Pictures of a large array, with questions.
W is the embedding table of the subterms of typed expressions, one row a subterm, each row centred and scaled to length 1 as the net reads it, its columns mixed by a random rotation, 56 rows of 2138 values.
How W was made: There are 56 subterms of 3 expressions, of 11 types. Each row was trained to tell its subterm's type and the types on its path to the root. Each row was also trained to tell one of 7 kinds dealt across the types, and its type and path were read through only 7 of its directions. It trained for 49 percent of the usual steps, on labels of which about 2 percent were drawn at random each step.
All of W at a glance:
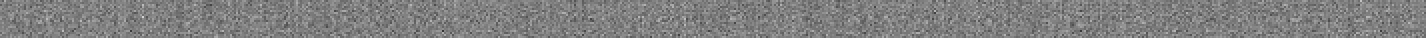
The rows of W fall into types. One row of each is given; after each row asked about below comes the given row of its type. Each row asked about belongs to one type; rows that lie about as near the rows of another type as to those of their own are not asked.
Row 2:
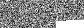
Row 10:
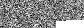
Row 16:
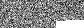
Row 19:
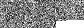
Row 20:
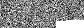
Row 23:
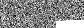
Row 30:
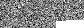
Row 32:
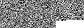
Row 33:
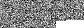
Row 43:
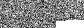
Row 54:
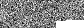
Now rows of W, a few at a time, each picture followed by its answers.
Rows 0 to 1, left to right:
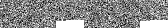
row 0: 10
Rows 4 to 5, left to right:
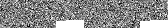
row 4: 30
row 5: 33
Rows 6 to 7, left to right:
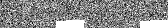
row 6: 20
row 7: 2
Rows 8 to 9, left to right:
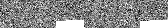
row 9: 16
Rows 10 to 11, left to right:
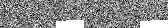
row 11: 19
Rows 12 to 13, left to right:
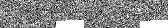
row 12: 33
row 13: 2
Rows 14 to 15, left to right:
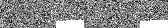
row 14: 32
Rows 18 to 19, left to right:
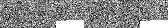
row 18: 19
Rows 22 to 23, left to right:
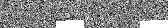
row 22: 43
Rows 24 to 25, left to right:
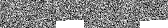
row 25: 16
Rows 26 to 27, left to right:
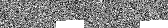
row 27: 30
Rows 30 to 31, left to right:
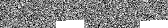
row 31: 32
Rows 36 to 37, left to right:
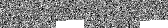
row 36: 33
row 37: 23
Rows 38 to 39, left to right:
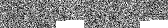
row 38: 32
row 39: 16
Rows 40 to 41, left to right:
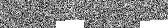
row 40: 43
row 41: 33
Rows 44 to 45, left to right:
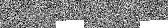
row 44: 2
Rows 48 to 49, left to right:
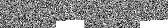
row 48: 43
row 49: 23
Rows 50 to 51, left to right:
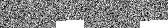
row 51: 30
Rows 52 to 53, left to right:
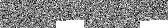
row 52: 10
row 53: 16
